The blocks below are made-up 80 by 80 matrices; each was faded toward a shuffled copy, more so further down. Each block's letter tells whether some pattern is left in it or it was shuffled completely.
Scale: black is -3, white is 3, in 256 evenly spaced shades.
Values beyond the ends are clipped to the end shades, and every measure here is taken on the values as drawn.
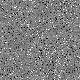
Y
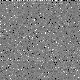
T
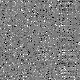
T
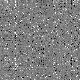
T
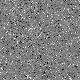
Y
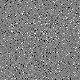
T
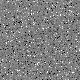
Y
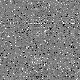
T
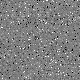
Y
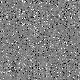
T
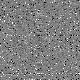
T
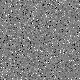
Y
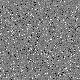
Y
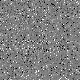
T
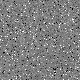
Y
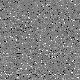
T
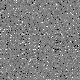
T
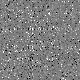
T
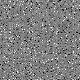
T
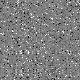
T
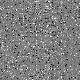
T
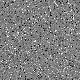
Y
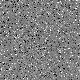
Y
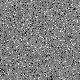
Y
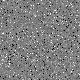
Y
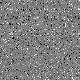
T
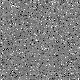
T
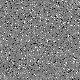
Y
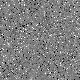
Y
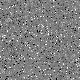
Y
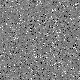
Y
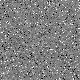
Y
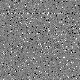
T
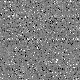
T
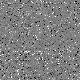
T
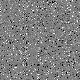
T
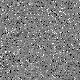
T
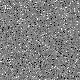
Y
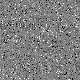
T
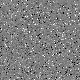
Y
